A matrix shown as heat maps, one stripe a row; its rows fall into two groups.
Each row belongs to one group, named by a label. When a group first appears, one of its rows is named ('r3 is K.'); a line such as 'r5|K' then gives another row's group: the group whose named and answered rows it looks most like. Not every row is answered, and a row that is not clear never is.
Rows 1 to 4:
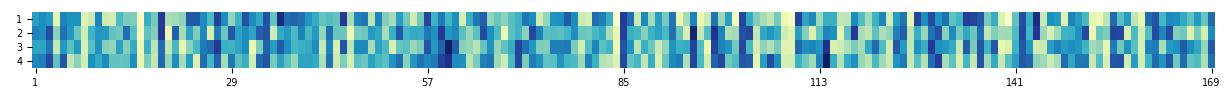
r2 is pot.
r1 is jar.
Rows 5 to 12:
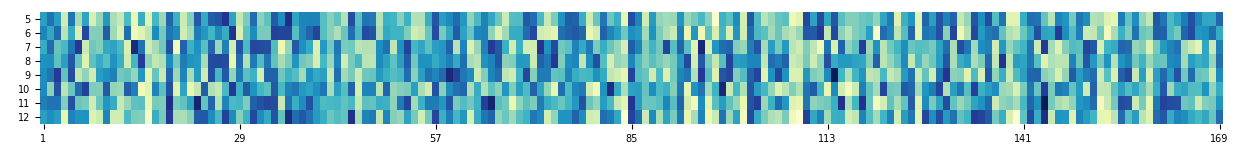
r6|jar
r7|pot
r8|pot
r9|pot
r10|jar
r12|jar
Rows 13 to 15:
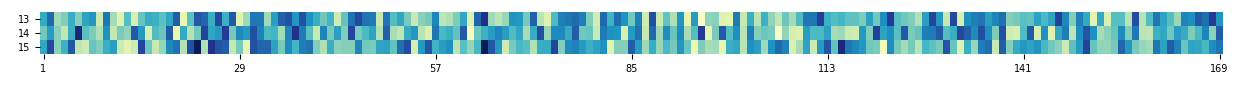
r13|jar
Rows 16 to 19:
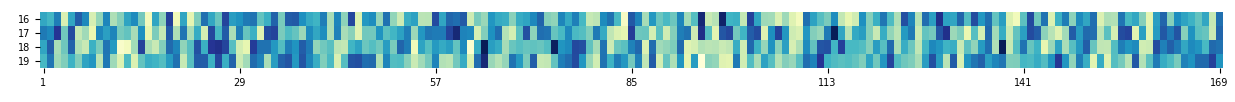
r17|pot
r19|jar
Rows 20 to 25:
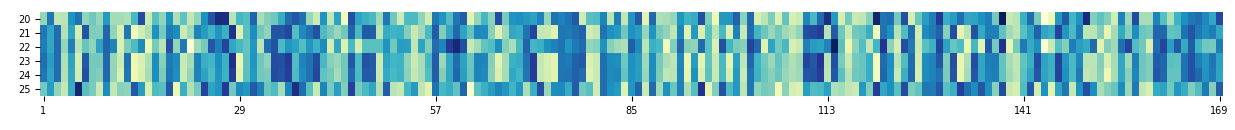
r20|jar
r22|pot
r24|jar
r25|jar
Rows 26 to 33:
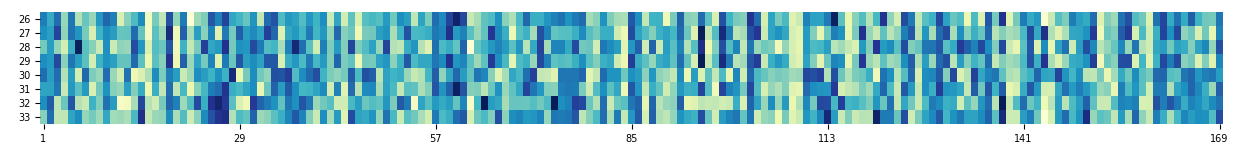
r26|pot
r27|pot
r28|jar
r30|jar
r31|jar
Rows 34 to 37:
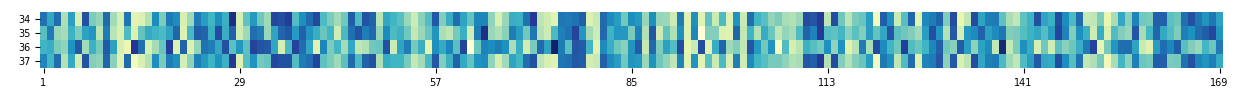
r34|jar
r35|jar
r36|pot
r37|jar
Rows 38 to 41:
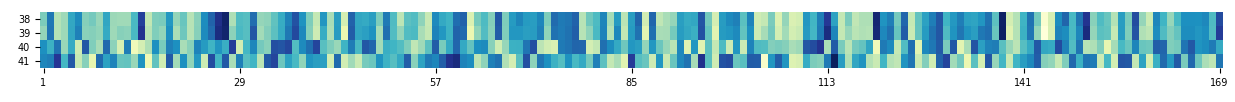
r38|jar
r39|jar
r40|jar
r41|pot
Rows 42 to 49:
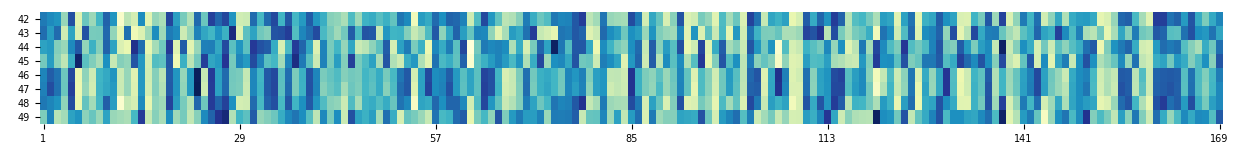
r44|pot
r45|jar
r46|pot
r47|pot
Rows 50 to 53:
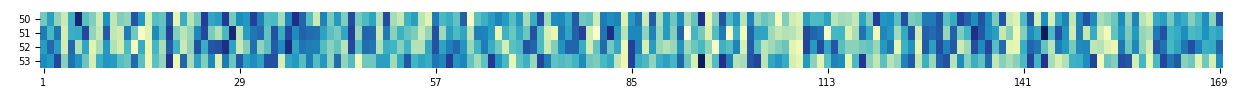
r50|jar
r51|jar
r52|jar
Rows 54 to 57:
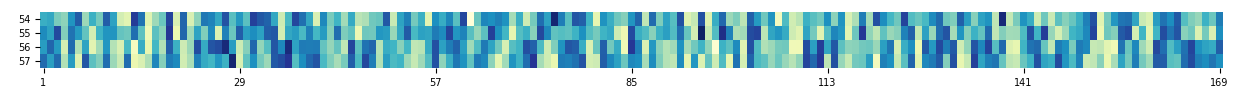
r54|pot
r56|jar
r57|jar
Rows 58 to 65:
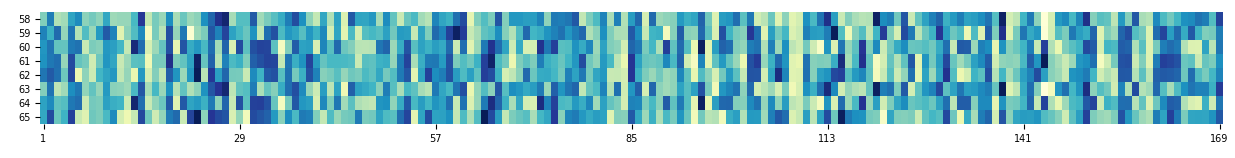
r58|jar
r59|pot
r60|pot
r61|pot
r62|pot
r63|jar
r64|pot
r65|pot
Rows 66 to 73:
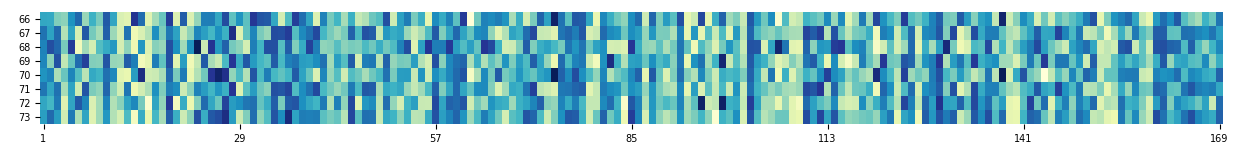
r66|pot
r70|pot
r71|jar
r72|jar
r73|jar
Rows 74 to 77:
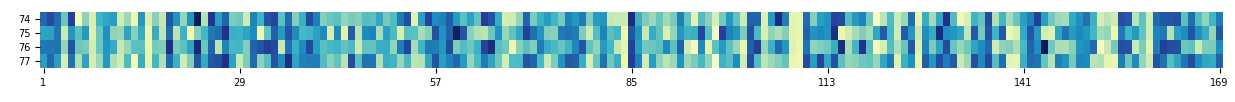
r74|pot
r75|jar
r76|pot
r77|jar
